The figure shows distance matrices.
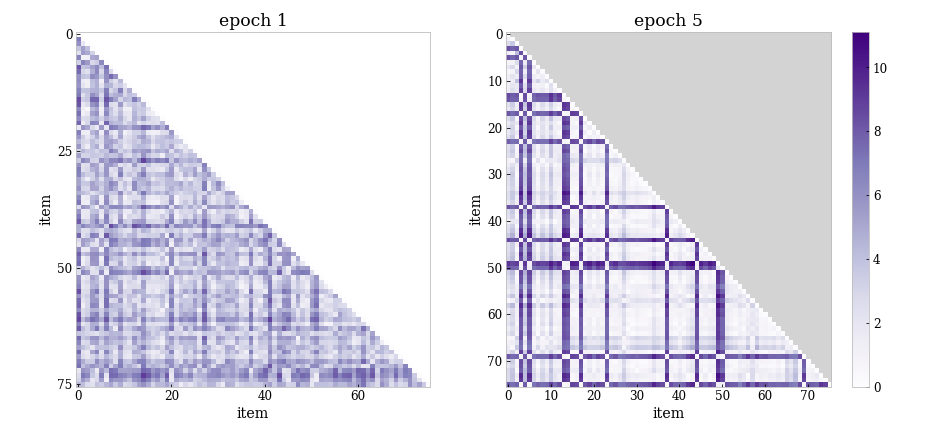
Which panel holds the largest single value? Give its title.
epoch 5
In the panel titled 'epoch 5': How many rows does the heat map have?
76
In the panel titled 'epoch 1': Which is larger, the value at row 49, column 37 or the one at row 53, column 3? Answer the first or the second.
the first
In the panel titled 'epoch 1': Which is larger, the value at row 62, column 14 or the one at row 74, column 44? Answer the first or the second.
the first
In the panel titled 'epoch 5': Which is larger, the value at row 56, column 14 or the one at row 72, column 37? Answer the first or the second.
the first
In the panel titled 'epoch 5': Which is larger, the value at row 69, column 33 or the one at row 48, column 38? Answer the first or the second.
the first
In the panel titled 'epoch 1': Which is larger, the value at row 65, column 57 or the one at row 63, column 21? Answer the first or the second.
the first
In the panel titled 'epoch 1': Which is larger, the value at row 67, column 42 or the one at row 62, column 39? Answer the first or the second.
the first
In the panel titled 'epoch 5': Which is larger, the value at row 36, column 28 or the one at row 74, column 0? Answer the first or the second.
the second
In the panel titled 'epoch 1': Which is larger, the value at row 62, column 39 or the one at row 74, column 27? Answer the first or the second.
the second
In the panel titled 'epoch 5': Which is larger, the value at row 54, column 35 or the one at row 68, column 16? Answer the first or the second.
the first
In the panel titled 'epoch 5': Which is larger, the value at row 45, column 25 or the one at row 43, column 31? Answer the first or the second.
the second
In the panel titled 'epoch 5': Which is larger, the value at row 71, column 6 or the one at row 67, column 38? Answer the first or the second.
the second
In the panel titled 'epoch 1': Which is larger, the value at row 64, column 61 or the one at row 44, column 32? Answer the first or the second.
the first
